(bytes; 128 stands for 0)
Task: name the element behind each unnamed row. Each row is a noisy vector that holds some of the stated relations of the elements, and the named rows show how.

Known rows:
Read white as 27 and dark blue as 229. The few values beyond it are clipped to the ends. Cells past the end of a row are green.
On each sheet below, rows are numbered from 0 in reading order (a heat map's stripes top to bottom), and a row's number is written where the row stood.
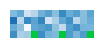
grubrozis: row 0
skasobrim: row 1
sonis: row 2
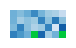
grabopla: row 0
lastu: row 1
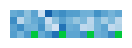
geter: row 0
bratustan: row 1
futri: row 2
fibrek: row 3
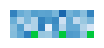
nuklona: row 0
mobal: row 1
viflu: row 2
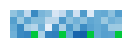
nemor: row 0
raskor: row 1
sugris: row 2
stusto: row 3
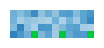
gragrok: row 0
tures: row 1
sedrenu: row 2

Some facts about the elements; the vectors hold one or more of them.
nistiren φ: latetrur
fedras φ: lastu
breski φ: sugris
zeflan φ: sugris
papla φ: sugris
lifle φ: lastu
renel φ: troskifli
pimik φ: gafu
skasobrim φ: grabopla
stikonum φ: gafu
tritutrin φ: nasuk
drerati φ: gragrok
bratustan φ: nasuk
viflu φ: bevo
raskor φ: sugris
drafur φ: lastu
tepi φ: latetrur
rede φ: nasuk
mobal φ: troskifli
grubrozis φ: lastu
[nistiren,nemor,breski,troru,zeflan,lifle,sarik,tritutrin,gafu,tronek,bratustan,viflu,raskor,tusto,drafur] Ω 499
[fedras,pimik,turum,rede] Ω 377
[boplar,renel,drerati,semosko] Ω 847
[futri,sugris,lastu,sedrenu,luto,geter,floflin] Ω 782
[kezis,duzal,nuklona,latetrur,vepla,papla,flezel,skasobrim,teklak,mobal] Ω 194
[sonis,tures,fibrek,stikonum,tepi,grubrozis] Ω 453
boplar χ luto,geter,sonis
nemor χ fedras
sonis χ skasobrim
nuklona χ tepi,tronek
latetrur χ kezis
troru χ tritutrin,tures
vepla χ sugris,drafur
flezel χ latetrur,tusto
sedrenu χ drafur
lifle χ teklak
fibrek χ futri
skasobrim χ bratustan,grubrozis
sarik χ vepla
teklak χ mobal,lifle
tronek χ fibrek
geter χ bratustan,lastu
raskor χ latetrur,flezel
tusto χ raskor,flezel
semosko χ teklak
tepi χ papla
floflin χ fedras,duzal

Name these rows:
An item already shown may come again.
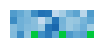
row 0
semosko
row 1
latetrur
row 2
flezel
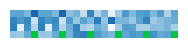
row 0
mobal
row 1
mobal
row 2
floflin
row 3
fedras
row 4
vepla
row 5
kezis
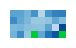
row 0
teklak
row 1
nasuk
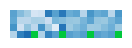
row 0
papla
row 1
tritutrin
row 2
tusto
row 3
tusto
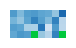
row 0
vepla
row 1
renel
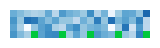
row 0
drafur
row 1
duzal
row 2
troru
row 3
fedras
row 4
renel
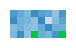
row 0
semosko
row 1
boplar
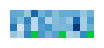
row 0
renel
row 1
luto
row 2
gafu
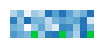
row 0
fedras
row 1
rede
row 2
troskifli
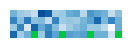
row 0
lastu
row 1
tepi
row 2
tusto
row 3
lifle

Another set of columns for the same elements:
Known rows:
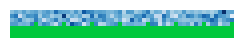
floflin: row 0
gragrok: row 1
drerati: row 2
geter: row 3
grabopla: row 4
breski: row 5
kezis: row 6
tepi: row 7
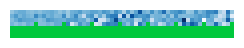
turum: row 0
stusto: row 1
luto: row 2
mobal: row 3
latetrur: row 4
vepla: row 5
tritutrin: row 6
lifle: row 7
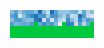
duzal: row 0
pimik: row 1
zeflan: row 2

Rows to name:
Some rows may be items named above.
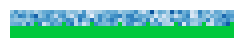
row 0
kezis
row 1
luto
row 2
papla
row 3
tures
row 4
nuklona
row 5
drafur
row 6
lastu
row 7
troskifli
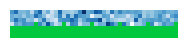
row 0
nasuk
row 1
fedras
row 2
tepi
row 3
bratustan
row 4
sugris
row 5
luto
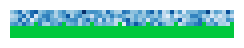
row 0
skasobrim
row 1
boplar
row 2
nistiren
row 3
gafu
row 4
rede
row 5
grubrozis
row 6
renel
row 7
drafur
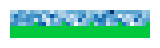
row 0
troru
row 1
raskor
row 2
sugris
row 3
tepi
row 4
sugris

